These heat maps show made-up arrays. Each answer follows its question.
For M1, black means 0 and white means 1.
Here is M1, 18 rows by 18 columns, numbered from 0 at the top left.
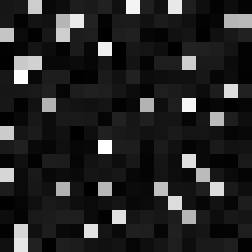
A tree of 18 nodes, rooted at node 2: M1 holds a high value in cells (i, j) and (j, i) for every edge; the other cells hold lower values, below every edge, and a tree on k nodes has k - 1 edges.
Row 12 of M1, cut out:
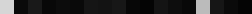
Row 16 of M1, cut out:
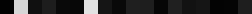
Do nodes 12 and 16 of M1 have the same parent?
no
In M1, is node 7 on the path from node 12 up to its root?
no
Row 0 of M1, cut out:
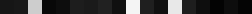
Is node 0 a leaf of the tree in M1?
no
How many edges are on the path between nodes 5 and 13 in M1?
3
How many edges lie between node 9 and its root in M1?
2
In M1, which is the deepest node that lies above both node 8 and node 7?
13
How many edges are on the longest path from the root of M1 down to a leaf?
4
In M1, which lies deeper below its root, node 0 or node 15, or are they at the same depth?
node 15
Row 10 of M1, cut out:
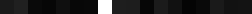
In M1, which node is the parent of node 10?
7
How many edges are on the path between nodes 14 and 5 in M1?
6
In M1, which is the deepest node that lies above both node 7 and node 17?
4
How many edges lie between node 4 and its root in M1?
1
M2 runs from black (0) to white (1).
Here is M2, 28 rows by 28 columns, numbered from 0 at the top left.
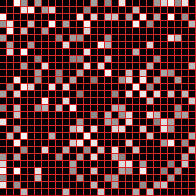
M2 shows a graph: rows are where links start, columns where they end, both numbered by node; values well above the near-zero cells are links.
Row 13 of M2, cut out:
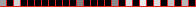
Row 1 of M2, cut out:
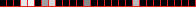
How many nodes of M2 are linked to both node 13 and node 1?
0
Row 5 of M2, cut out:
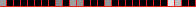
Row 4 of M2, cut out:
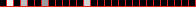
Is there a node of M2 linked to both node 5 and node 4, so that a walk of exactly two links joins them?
no
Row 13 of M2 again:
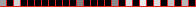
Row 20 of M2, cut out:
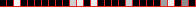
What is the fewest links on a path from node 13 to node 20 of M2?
1
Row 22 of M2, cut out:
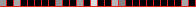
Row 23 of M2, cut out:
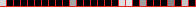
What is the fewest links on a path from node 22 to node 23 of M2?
2
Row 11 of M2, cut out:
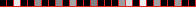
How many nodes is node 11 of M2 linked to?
10
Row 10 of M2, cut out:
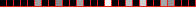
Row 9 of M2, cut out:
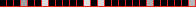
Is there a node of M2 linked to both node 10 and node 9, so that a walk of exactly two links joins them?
no
